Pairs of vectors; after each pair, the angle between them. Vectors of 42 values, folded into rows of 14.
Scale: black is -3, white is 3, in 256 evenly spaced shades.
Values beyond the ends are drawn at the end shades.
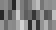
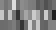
nearly opposite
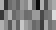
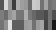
partly opposed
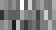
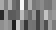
nearly parallel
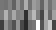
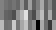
nearly opposite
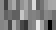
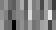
orthogonal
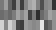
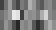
orthogonal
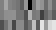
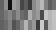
partly aligned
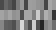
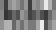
partly opposed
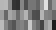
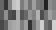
nearly opposite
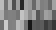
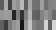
partly opposed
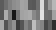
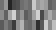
partly opposed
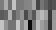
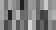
partly opposed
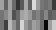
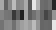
partly aligned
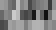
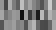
orthogonal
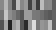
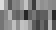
orthogonal
